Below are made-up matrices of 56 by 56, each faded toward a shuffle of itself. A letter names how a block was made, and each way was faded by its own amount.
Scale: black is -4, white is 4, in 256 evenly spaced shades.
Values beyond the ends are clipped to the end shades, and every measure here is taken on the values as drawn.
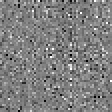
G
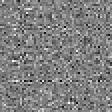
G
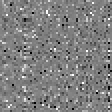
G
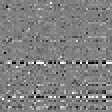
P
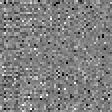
G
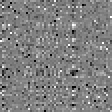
G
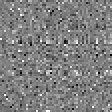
G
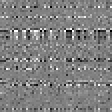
P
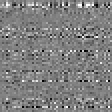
P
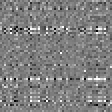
P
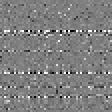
P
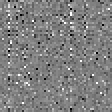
G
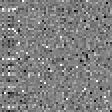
G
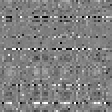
P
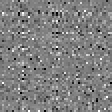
G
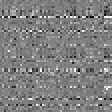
P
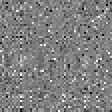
G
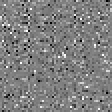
G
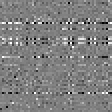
P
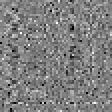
G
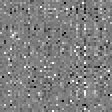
G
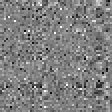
G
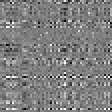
P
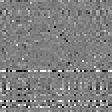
P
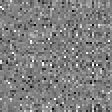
G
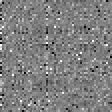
G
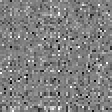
G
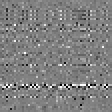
P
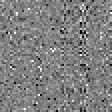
G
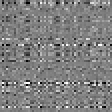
P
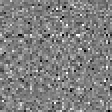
G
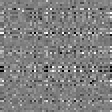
P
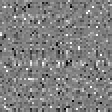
G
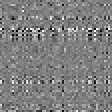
P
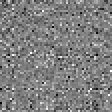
G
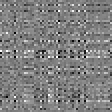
P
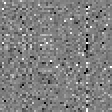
G
